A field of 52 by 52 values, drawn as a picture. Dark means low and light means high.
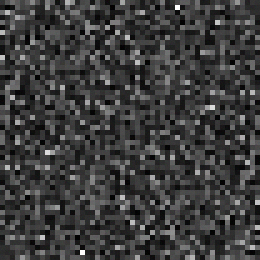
Fine speckle covers the field. No overall slope runs across the table. There are no regular stripes. It looks the same turned upside down. No row or column stands out. Most values sit low, with a long tail of high ones.
